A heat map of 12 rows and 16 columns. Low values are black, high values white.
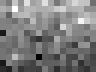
Fine speckle covers the field. No regular stripes run through it. There is an overall slope up to the top. The histogram is bell-shaped. On average the colour sits 50% of the way up the scale.
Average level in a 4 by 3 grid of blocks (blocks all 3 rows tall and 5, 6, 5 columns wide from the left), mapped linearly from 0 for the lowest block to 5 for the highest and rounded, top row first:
555
234
222
100
